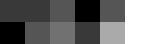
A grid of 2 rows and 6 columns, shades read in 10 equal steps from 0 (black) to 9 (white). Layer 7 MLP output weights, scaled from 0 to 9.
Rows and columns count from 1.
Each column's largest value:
2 3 4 2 6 9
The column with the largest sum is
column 6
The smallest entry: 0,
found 2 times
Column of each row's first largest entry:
6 6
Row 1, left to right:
2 2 3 0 3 9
